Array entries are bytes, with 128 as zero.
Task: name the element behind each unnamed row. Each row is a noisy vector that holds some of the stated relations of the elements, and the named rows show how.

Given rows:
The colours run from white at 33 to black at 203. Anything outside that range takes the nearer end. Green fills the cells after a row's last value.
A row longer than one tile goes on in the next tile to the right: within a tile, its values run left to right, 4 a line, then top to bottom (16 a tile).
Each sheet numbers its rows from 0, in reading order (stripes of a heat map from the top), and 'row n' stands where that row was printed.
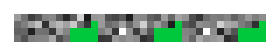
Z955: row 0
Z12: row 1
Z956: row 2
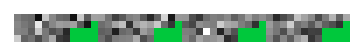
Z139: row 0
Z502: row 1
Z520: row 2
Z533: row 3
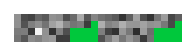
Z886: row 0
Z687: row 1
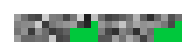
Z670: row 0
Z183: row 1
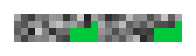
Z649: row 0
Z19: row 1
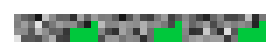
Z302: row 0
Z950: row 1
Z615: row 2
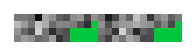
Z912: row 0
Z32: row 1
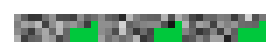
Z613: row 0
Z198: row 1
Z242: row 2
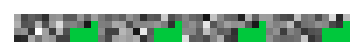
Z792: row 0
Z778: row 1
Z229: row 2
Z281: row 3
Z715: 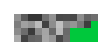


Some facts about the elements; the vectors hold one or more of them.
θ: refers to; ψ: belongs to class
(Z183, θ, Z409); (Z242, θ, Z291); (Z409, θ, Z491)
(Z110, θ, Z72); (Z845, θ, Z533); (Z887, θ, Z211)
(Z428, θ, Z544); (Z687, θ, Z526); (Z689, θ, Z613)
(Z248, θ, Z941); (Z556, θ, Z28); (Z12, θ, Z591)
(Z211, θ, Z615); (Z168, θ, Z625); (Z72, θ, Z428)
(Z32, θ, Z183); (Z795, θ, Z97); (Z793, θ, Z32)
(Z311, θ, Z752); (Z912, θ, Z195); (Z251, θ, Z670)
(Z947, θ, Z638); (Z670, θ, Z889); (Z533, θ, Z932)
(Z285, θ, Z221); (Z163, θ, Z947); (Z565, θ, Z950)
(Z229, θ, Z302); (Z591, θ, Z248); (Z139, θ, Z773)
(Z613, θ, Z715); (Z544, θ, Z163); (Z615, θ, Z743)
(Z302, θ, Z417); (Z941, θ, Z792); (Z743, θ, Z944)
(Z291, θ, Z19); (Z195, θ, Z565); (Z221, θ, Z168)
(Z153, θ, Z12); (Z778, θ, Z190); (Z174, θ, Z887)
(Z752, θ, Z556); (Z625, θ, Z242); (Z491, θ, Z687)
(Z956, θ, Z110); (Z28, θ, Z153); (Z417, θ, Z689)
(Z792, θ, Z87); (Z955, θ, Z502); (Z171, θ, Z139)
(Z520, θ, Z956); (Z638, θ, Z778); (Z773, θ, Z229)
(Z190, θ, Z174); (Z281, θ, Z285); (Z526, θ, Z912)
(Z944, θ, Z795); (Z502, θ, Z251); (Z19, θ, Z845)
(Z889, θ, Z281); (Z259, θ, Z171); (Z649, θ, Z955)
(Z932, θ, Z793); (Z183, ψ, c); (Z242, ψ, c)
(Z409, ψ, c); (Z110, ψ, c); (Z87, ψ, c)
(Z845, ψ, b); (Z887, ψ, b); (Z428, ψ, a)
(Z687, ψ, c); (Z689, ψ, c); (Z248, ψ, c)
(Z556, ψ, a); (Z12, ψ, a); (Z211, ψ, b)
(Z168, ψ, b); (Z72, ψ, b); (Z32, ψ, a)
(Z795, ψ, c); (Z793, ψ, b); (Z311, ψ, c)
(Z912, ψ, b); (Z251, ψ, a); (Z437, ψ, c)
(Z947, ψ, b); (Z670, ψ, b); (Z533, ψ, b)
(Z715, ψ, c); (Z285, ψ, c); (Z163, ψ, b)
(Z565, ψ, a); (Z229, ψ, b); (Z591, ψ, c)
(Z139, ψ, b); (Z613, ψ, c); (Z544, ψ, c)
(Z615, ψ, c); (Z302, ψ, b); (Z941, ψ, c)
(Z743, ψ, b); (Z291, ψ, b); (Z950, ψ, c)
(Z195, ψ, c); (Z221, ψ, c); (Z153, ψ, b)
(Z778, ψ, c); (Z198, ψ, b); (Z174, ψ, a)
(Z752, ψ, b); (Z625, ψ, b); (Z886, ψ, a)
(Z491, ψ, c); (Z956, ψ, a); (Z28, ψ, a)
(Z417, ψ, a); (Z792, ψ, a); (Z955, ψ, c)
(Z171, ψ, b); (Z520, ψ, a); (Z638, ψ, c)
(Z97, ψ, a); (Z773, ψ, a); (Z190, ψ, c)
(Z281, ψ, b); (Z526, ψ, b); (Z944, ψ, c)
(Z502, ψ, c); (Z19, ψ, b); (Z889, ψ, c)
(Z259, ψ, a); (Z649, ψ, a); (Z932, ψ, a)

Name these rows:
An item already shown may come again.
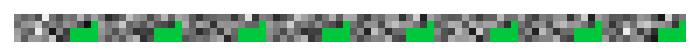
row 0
Z163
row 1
Z845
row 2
Z221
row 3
Z533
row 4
Z251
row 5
Z544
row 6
Z251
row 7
Z259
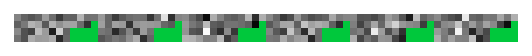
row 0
Z544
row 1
Z285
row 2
Z743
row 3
Z110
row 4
Z773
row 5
Z72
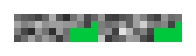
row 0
Z491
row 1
Z417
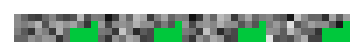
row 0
Z437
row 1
Z932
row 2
Z932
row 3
Z302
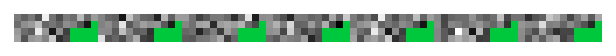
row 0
Z947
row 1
Z229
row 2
Z889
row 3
Z153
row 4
Z947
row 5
Z174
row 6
Z793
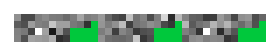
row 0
Z428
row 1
Z281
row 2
Z565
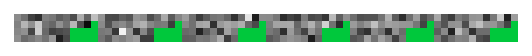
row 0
Z752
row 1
Z886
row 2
Z889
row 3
Z311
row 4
Z409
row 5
Z251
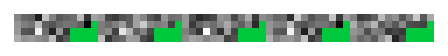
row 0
Z211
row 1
Z417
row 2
Z97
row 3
Z887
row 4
Z291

